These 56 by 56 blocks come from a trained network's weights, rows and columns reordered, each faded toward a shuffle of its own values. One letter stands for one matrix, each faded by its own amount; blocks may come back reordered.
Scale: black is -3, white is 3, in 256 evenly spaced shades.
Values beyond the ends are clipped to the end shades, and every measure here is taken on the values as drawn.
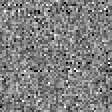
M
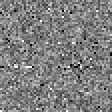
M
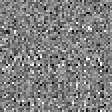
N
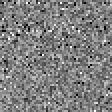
M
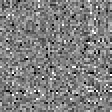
N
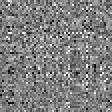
N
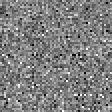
M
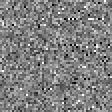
M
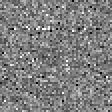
M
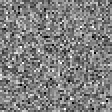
M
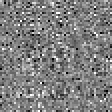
N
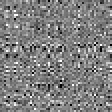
N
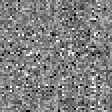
N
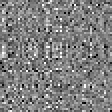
N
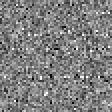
M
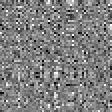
N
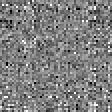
N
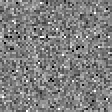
M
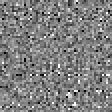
N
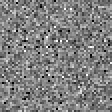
M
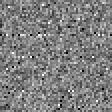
M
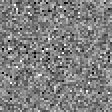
M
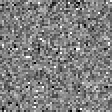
M
